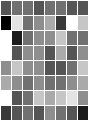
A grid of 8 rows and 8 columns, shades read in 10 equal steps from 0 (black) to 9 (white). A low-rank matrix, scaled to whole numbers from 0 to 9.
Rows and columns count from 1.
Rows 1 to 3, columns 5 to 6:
4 4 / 6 2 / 5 7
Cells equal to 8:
2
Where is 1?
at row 3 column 2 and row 8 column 8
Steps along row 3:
down up up same up down same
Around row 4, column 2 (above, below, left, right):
1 7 9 5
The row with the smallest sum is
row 8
